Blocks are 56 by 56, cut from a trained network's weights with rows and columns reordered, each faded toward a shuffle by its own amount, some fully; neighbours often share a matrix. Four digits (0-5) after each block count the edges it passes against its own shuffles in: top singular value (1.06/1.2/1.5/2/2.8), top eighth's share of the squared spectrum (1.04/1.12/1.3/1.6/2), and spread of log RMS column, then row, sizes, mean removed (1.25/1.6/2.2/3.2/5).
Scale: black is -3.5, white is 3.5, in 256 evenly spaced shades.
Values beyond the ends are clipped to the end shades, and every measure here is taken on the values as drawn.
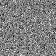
0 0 0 0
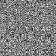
3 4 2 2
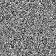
2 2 0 1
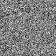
1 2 0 0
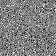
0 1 0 0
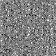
1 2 0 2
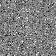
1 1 0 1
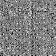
2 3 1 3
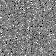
0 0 0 0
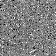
0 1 0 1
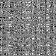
3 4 1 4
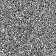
0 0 0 0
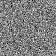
1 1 0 0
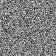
1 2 0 0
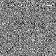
3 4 0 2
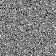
1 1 0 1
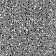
0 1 0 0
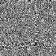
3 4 1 2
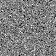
0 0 0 0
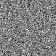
0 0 0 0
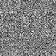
3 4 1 2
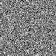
2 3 0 1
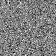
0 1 0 0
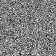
2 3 1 1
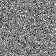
0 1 0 0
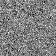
0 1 0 0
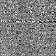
3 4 1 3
